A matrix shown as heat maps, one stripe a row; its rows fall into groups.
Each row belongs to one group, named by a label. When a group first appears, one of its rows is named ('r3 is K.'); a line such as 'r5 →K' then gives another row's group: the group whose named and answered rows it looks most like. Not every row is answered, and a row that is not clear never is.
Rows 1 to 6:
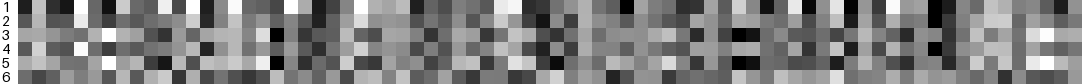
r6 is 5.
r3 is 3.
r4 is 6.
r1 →6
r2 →6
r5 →3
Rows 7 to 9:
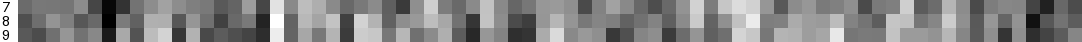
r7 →5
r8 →5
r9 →5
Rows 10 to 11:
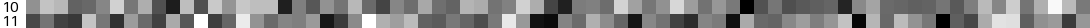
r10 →3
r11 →6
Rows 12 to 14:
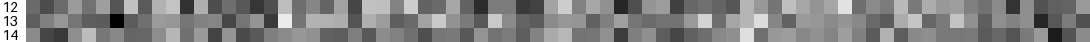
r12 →5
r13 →5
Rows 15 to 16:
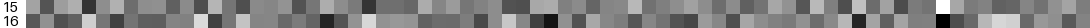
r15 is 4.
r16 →6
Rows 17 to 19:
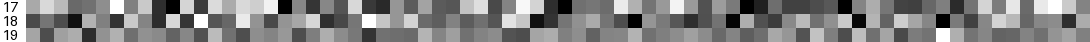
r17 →3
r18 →6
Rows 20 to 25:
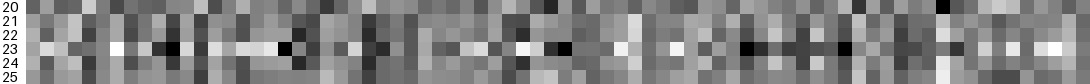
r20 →6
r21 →4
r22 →4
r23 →3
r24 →4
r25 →4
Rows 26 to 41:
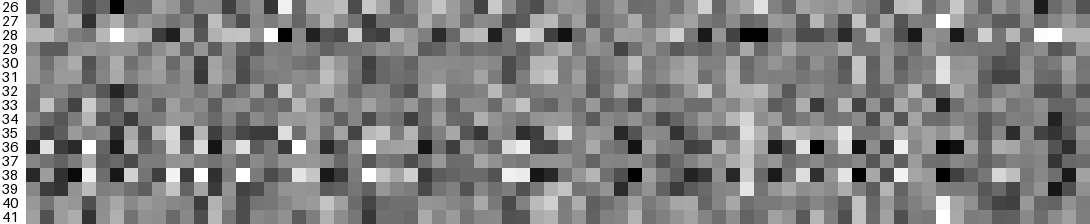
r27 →4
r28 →3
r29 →5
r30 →4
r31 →4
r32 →5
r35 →5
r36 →6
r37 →5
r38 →6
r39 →5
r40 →4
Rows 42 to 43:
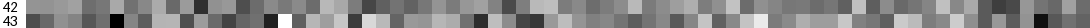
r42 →4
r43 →5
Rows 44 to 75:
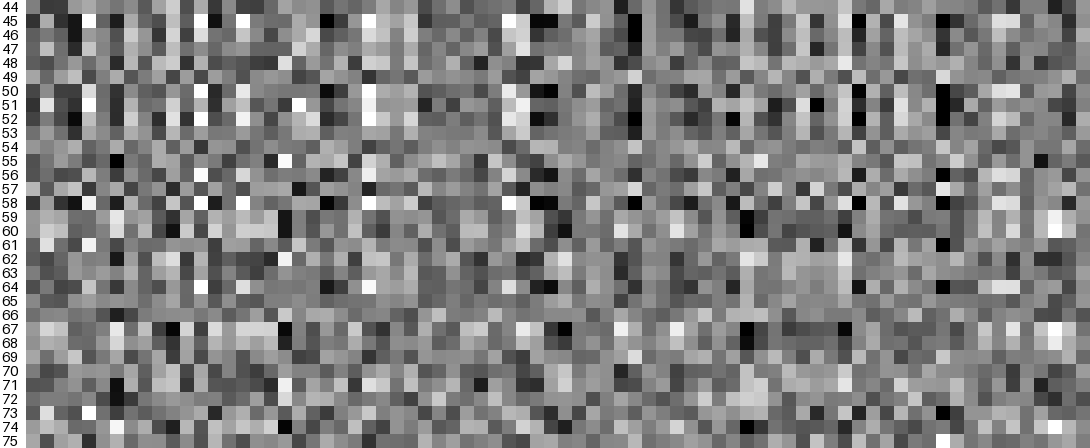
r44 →5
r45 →6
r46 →6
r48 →5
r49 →4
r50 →6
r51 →6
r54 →4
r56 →6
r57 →4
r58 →6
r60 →3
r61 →6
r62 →5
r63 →5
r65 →5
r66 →5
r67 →3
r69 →4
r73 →6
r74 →3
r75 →4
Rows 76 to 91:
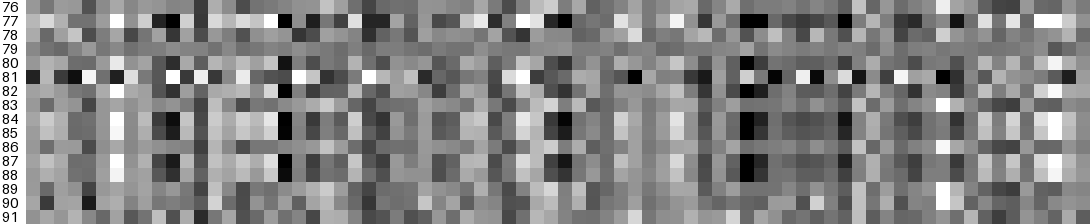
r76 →4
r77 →3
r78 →4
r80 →3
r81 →6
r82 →3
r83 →4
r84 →3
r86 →4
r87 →3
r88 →3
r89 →4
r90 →4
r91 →4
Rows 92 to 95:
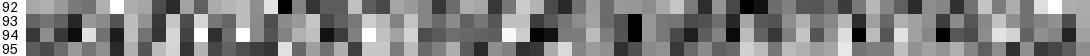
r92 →3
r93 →6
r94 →6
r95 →5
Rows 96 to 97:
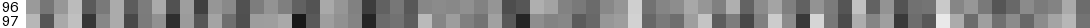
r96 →4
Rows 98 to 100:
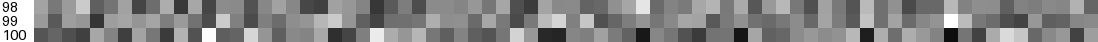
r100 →6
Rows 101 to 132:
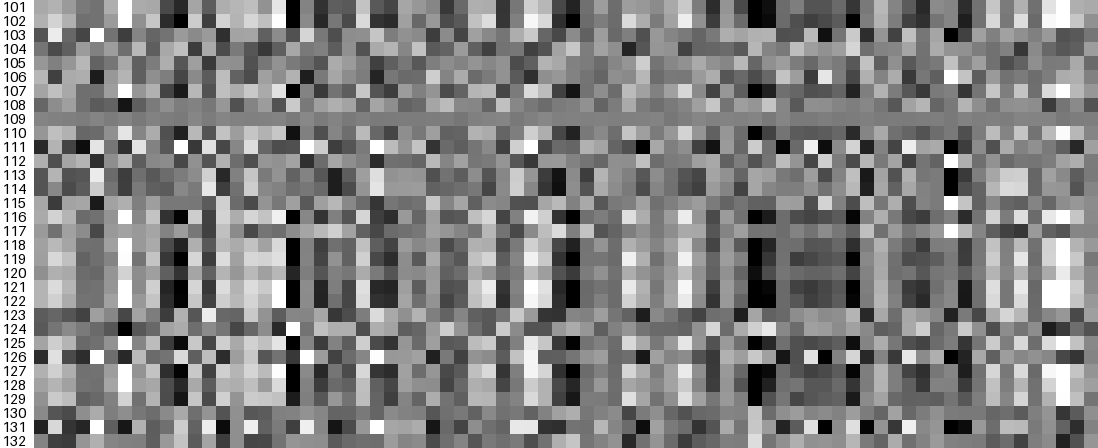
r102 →3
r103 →6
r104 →5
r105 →4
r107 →3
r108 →5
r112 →4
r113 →6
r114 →6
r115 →4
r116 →3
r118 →3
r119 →3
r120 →3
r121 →3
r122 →3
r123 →6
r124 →5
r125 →3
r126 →6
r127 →3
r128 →3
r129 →3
